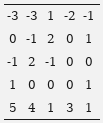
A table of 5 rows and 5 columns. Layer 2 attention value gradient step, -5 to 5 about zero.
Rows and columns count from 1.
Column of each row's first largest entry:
3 3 2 1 1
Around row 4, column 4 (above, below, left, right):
0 3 0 1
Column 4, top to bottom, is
-2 0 0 0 3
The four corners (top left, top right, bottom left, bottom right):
-3 -1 5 1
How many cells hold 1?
6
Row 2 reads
0 -1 2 0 1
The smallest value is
-3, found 2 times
